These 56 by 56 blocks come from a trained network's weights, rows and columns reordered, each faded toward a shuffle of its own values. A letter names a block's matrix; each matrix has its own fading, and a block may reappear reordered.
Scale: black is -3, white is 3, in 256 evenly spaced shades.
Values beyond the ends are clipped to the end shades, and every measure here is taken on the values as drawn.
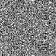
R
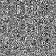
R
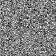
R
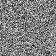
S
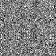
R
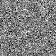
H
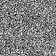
H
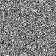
R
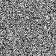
S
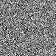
H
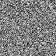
H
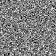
S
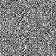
R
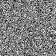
S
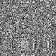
R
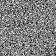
S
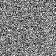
H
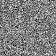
S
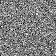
S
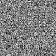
R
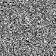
H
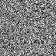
R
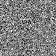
H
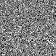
H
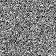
S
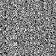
R
